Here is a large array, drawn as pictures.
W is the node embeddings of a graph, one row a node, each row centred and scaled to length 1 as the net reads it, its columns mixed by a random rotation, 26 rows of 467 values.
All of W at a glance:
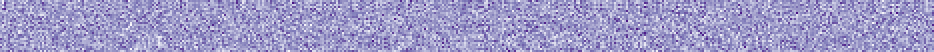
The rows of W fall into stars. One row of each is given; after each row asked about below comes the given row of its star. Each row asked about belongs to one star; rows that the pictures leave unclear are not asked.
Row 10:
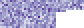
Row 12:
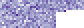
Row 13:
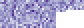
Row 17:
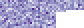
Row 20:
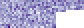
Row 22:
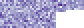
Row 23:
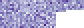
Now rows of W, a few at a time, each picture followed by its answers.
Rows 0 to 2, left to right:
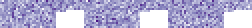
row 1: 20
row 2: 13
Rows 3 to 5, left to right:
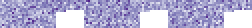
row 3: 20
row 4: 13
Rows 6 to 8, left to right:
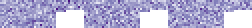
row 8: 17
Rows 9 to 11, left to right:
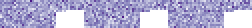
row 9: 23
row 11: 17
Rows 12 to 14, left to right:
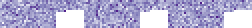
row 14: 13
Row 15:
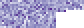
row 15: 10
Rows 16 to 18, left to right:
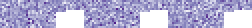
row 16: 20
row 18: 22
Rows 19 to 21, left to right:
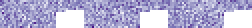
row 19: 23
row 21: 23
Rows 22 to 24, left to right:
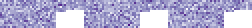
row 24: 12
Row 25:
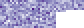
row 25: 17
